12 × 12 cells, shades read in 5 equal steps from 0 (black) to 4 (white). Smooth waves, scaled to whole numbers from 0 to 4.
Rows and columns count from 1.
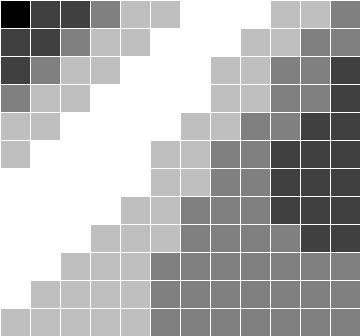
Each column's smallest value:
0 1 1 2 3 2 2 2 2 1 1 1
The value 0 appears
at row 1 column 1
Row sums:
30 32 32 35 34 32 33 31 31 31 30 29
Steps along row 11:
down same same same down same same same same same same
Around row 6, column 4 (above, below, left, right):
4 4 4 4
